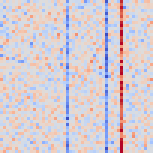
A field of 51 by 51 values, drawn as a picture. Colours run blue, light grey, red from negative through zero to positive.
Histogram: heavy tails on both sides. Average level on the scale: 50%. Odd lines: columns 23, 36 and 41. Slope: none.
